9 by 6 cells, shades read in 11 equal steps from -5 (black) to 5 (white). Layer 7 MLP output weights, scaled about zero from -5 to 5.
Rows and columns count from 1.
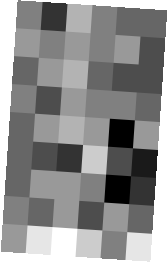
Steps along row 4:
down up down same down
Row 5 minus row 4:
-1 3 1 1 -5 2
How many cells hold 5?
1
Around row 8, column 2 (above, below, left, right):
1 4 0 1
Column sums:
-2 -1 12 4 -13 -9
